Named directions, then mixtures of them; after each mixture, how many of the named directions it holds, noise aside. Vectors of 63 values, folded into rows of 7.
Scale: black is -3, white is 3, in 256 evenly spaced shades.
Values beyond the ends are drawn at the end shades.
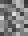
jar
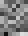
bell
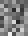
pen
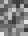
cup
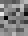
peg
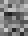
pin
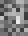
three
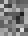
three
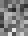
two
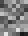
one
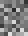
two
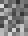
three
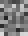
three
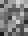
two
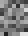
two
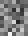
one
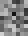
two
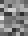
two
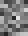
two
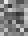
three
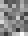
two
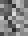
one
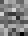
two
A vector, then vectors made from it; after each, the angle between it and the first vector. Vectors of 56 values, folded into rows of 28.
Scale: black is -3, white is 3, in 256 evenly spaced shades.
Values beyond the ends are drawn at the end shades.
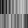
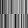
partly aligned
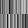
partly aligned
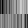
nearly parallel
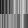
nearly parallel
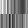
nearly opposite
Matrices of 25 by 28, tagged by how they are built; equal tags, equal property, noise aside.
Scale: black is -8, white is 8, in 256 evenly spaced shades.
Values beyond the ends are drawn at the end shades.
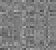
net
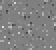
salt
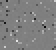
salt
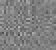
net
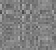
net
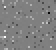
salt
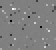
salt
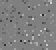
salt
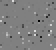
salt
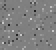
salt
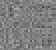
net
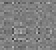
net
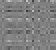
net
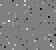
salt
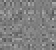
net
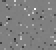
salt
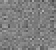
net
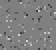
salt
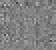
net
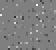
salt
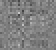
net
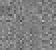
net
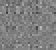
net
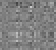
net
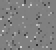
salt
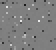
salt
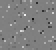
salt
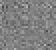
net
